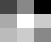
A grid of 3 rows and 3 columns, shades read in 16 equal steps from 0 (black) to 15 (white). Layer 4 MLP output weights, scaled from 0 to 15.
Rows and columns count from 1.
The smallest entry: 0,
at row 1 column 3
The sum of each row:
12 37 31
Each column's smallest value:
4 8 0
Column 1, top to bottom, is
4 10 11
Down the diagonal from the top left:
4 15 8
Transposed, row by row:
4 10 11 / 8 15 12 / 0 12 8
